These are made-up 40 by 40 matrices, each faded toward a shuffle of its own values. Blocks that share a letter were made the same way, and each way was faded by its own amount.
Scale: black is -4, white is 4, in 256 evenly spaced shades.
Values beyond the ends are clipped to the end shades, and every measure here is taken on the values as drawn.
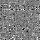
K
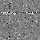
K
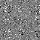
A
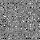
A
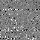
K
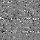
K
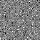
A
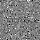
A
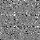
K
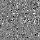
A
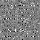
K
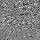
K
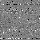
K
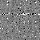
K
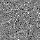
A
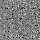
A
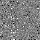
A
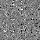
A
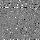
K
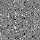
A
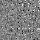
A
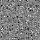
A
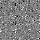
A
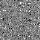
A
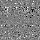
K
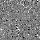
A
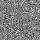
A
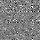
K
